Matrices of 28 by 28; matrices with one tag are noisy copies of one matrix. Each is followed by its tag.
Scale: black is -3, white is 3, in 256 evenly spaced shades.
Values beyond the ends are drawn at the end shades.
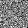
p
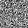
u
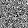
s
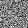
p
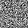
u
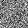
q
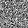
u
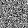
s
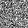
u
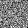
p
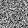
q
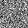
q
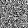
s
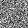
q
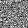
p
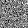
s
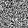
u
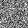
q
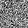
u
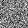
q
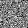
p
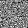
p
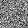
q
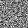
p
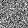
q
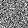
q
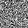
u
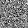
s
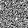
u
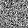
u
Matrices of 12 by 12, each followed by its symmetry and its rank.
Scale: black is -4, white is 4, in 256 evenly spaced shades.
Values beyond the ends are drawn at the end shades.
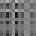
neither, rank one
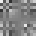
symmetric, rank two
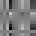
neither, rank one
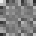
symmetric, rank two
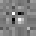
symmetric, rank two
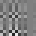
neither, rank one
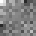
symmetric, rank two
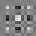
symmetric, rank one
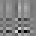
neither, rank one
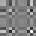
symmetric, rank one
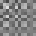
symmetric, rank two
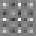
symmetric, rank one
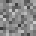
neither, full rank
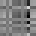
neither, rank one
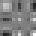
symmetric, rank one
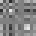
symmetric, rank two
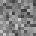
neither, full rank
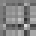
symmetric, rank one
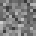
neither, full rank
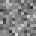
neither, full rank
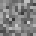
neither, full rank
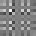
symmetric, rank one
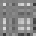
symmetric, rank one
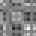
symmetric, rank two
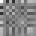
symmetric, rank two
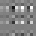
neither, rank one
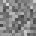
neither, full rank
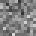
neither, full rank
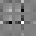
symmetric, rank one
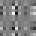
neither, rank one
